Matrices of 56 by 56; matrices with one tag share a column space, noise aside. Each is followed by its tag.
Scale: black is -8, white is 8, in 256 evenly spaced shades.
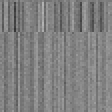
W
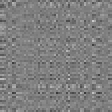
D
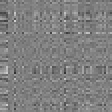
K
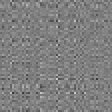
D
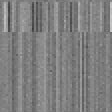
W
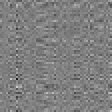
D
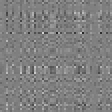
K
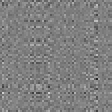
D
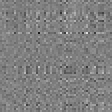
K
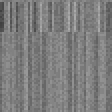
W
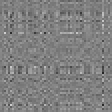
K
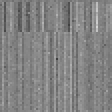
W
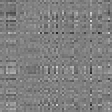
K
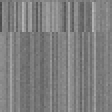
W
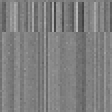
W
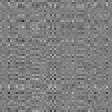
D
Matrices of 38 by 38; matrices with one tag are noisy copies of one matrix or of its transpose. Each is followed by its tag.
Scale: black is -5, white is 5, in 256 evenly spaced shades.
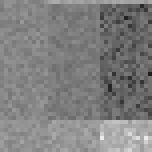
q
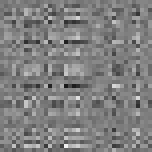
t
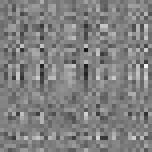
t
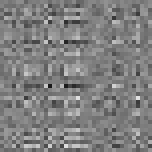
t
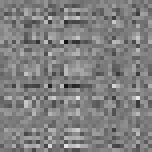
t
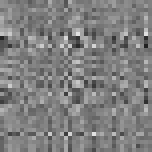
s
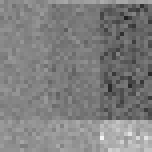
q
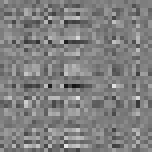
t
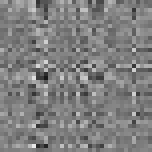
s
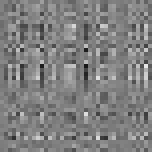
t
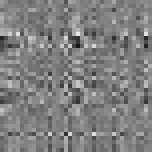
s
